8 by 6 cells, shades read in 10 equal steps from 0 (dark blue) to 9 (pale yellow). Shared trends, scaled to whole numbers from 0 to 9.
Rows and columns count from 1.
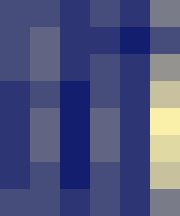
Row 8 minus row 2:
0 -1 0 1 1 2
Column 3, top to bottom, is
1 1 1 0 0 0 0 1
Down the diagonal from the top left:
2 3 1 2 1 8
